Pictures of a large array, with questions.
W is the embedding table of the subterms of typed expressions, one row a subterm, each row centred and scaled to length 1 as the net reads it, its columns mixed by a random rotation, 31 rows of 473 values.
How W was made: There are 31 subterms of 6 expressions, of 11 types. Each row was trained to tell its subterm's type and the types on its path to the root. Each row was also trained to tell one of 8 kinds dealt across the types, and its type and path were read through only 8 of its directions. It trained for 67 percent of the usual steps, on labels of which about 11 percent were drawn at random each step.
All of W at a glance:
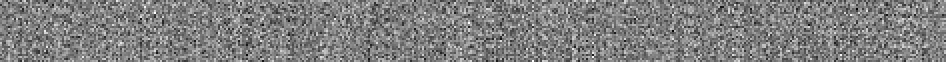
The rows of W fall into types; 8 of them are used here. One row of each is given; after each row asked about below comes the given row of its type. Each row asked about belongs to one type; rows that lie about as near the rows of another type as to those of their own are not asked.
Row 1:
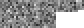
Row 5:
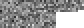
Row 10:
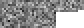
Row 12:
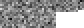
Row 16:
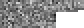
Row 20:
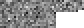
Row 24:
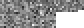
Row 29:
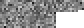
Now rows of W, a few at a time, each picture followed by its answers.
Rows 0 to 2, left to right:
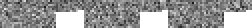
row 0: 24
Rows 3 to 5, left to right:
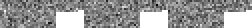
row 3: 12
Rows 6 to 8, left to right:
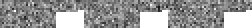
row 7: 1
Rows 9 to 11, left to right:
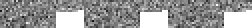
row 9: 10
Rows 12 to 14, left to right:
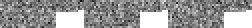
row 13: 1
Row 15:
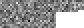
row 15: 5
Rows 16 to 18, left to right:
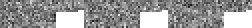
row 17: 29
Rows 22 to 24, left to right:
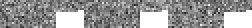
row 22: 10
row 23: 10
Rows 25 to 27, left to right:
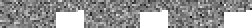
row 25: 24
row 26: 24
